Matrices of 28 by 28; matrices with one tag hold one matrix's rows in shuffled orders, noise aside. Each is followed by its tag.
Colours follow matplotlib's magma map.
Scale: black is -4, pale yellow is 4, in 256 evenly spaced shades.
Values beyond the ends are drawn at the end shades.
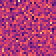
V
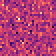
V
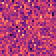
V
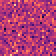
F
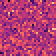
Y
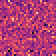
Y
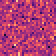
F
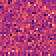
Y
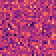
Y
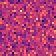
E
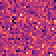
E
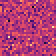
Y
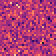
F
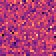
E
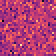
E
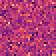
Y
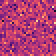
E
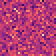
F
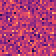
Y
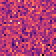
F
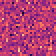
V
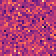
F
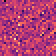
F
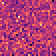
V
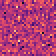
F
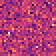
Y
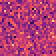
Y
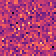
V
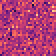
Y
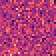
F
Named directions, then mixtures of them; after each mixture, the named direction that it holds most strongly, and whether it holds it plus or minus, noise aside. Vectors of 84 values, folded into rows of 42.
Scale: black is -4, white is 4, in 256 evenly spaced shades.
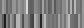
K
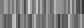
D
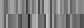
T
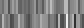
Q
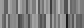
T, plus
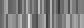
T, minus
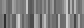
K, plus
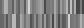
D, plus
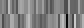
Q, minus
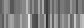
T, minus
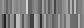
K, plus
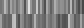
D, plus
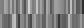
D, plus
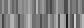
Q, minus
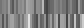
Q, minus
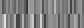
K, minus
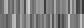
D, plus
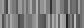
Q, minus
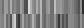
D, plus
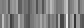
Q, plus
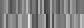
T, minus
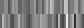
Q, plus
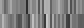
T, plus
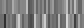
K, plus
